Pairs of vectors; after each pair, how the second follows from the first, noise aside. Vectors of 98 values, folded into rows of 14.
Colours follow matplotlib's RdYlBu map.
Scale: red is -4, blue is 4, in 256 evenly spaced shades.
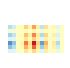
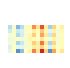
wrapped around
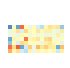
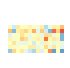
reversed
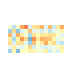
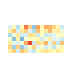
wrapped around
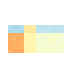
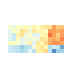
reversed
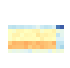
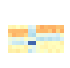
wrapped around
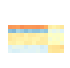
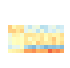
reversed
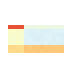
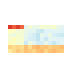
copied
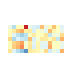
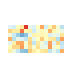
copied
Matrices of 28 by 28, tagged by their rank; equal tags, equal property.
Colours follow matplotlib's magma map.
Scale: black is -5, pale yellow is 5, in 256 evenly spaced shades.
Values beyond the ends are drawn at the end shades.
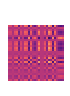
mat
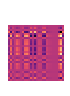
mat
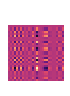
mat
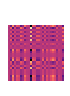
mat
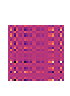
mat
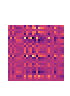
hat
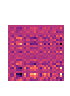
hat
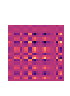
mat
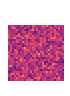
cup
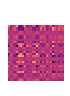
hat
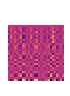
hat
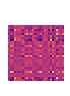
hat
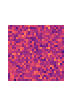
cup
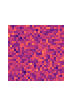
cup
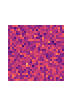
cup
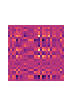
hat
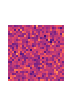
cup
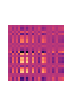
mat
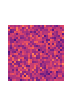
cup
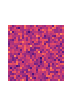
cup
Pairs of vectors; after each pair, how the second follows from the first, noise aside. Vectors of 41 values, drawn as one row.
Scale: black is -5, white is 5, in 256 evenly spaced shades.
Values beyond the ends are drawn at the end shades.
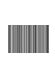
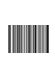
scaled up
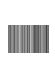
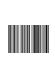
scaled up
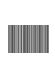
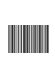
scaled up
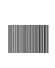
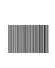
copied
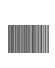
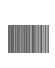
copied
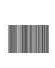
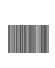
wrapped around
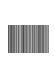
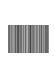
wrapped around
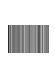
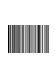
scaled up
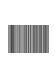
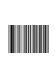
scaled up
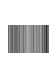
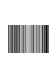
scaled up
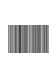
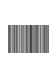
wrapped around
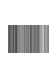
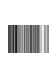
scaled up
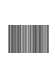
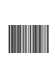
scaled up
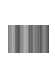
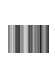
scaled up
